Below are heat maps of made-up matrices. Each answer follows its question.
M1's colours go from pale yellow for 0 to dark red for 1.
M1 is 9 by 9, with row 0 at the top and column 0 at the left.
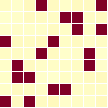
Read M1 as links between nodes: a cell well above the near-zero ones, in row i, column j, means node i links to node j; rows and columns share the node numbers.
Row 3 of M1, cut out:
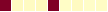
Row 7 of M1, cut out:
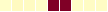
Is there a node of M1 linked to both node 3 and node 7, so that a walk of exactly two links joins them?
yes
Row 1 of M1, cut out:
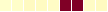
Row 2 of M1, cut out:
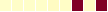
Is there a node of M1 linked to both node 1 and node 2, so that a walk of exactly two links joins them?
yes
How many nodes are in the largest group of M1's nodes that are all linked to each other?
2
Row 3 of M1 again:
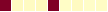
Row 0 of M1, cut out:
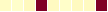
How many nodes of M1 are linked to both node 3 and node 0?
0
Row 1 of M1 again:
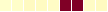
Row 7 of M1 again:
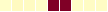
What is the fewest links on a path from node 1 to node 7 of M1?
2
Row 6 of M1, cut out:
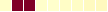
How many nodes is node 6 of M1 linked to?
2
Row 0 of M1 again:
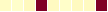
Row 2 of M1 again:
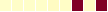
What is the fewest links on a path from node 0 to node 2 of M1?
2
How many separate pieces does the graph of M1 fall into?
1
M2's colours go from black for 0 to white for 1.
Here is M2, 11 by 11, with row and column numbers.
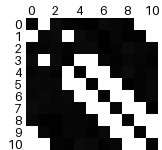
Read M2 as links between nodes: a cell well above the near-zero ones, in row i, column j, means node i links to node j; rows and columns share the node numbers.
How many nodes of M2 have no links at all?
1
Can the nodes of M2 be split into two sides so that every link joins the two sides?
no
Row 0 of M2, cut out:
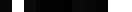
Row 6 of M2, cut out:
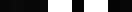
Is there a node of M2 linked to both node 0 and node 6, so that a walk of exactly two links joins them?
no
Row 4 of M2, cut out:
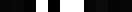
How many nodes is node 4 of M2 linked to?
3
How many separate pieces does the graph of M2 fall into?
2
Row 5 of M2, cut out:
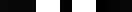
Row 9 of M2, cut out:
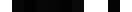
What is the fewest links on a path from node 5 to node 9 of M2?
2
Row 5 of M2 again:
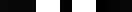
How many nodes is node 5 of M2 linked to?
4
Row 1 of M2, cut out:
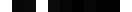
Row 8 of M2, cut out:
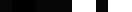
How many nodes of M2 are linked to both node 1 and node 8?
1
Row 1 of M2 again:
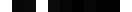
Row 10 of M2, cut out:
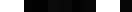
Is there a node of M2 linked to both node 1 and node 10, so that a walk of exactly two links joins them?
yes
